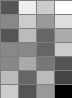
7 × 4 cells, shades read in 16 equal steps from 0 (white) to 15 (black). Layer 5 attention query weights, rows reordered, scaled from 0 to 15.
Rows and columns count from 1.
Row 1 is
10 1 3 0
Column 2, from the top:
1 3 4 7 5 9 10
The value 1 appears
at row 1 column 2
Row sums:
14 18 28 26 30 28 34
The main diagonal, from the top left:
10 3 9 3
